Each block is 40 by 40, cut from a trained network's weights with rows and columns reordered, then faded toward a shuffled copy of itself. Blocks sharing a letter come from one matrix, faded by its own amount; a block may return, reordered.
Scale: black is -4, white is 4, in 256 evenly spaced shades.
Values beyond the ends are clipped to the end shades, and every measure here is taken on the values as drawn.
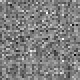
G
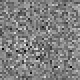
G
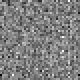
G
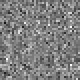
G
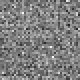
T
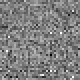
T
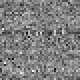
T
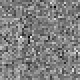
G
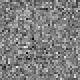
G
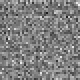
T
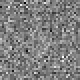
G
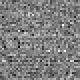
T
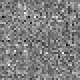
G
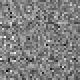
G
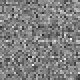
T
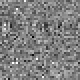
T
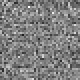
T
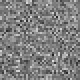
T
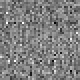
G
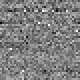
T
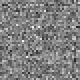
T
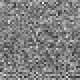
T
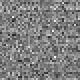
T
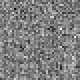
G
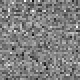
T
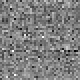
T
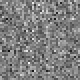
G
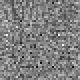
G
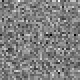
G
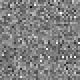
T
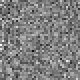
G
